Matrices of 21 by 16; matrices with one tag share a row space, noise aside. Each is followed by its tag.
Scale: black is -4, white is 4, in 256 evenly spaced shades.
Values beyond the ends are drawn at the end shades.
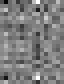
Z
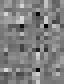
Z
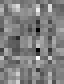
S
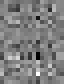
S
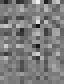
Z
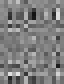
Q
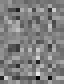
S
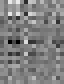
Q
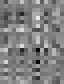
Z
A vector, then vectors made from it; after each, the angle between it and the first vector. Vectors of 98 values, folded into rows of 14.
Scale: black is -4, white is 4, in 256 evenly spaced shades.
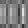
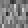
partly aligned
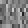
partly opposed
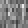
partly aligned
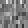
orthogonal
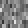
orthogonal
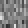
orthogonal
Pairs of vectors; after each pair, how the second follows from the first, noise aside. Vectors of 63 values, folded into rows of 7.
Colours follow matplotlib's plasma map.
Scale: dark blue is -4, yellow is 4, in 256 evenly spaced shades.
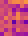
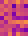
wrapped around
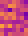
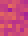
shrunk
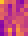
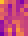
copied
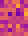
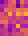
sign-scrambled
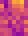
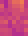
shrunk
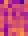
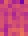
shrunk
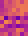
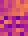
copied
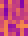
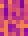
copied
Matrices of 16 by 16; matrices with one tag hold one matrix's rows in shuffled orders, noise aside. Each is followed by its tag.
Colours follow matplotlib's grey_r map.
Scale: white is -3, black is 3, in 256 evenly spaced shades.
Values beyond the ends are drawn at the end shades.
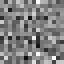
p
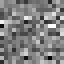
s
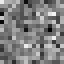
s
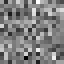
p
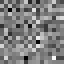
p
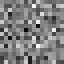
p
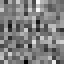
p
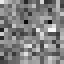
s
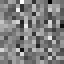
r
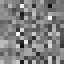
r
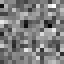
s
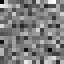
s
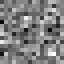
s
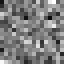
s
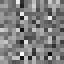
r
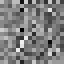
r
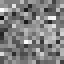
s
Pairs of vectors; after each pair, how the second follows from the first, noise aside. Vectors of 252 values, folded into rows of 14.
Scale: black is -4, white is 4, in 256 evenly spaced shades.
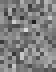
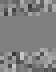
partly zeroed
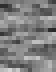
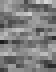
reversed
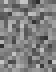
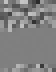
partly zeroed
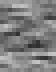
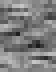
copied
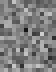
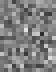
negated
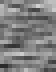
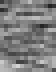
reversed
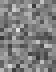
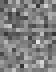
reversed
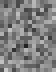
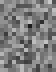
reversed
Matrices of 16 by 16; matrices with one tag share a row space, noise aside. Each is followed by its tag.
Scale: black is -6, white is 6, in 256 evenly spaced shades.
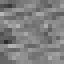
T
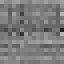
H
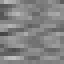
T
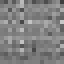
H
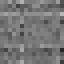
H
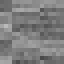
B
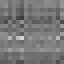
H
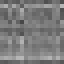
H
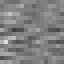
T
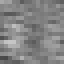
T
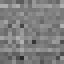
H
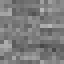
B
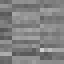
B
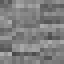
B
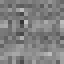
H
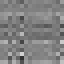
H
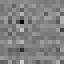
H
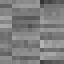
B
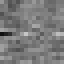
T
